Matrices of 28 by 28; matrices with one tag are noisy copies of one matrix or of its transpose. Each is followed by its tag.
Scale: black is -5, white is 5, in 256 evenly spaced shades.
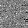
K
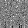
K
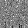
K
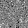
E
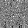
K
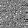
K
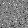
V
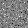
V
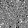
E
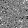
E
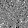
E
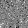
E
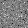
V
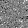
E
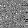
K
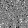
E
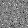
V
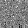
K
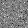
V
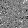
E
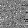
K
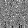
K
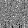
K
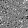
E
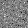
V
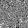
E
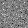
V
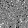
E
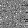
K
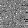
K
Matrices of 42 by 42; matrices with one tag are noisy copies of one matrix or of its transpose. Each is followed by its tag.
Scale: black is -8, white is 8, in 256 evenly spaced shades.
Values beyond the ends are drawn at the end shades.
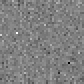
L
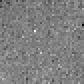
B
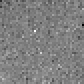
B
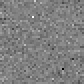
L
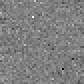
L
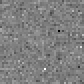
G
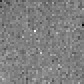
B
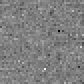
G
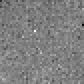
B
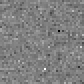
G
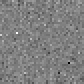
L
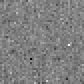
G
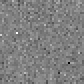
L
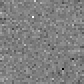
L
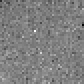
B
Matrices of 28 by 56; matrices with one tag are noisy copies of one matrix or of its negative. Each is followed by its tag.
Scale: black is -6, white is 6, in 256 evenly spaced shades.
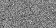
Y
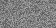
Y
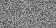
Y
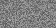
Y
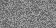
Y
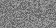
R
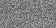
R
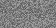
R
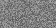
Y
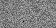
Y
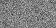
Y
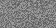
R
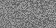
R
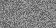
Y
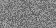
Y
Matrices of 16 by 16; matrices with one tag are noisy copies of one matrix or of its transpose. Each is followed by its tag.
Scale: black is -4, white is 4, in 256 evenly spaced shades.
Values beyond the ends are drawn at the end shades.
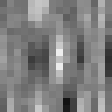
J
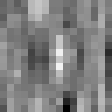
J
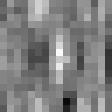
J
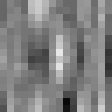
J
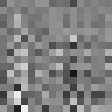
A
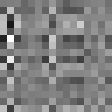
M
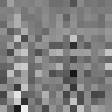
A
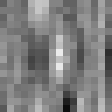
J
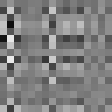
M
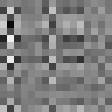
M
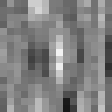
J
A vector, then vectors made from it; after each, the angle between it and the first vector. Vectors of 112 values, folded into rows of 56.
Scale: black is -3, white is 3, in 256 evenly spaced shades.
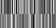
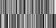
orthogonal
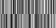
nearly opposite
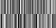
orthogonal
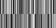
nearly opposite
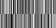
nearly opposite
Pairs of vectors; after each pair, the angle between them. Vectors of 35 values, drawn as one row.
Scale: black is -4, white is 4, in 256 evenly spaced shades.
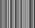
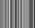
nearly parallel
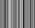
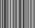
partly aligned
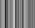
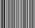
partly opposed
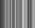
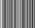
partly opposed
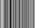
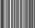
nearly opposite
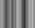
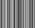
partly opposed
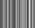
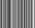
orthogonal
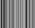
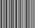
partly aligned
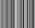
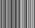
partly opposed
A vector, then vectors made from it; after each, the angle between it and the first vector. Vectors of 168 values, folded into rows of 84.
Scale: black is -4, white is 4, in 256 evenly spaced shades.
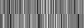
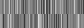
nearly opposite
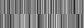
nearly parallel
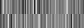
orthogonal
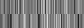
nearly parallel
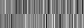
orthogonal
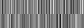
partly opposed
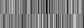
partly opposed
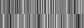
nearly parallel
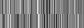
nearly opposite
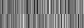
partly aligned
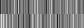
orthogonal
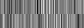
nearly parallel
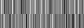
orthogonal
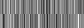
nearly opposite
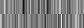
partly opposed
